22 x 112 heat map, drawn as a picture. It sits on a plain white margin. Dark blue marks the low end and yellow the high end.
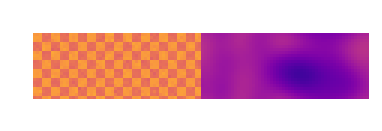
It is made of 1 by 2 panels. Panel 1,1: high, checkered. Panel 1,2: low, smooth.
